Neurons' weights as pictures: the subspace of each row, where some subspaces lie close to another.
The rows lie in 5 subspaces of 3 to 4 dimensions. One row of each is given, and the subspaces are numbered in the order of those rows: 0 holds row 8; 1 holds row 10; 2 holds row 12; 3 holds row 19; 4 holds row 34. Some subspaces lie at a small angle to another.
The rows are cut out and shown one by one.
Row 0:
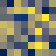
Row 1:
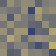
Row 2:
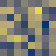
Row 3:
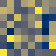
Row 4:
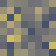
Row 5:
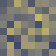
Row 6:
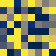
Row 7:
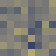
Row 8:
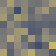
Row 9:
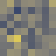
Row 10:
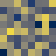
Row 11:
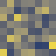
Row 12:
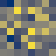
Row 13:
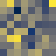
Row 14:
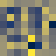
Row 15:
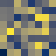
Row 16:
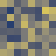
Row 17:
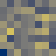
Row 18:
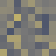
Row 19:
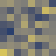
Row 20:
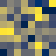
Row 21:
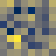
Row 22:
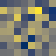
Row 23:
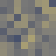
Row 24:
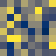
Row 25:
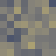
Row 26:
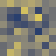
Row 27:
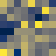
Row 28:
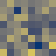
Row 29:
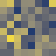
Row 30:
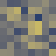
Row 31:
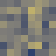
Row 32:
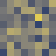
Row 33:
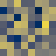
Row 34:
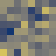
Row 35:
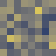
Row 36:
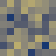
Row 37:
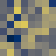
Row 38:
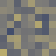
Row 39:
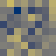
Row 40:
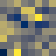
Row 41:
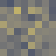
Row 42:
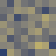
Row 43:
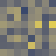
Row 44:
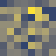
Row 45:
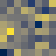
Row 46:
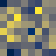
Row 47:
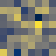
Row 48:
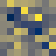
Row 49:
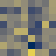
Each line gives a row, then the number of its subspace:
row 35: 3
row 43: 0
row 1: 4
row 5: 2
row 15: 1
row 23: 2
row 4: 0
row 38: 1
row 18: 1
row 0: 0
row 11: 0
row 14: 0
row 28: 0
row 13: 2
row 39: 2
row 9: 2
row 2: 3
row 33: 1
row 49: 3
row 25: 1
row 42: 0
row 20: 1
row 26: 4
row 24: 3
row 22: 2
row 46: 4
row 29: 2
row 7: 3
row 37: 1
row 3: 3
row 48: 4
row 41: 2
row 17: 3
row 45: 3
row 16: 0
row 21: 2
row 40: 4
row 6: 1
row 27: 4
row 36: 4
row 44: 2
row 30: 4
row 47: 4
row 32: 2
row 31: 4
